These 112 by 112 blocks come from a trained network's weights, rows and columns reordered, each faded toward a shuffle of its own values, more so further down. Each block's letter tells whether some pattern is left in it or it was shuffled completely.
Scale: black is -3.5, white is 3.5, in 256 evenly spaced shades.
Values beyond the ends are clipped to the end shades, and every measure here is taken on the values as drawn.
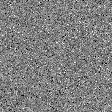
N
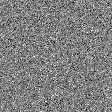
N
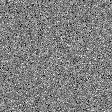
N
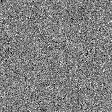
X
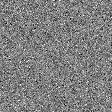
N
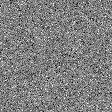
N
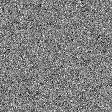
N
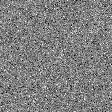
X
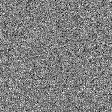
X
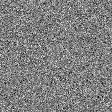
N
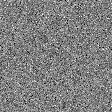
N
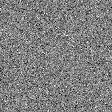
X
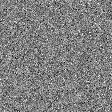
N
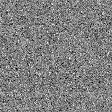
X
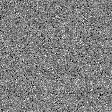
X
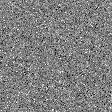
N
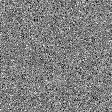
X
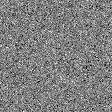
N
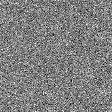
X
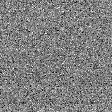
X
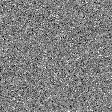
X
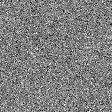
X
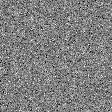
N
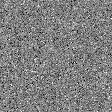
N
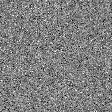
X
